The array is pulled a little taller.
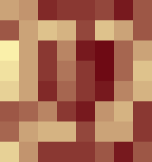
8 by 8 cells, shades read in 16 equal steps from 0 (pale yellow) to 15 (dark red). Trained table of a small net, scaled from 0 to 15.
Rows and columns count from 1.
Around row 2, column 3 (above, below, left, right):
13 12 5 4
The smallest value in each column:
0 5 3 4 11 3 4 3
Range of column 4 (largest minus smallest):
8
